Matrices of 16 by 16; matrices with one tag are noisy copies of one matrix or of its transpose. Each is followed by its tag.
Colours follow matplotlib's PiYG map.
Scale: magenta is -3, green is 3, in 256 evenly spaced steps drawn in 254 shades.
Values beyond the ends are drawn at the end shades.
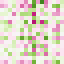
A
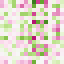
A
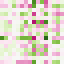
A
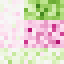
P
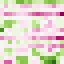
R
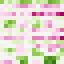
R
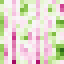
R
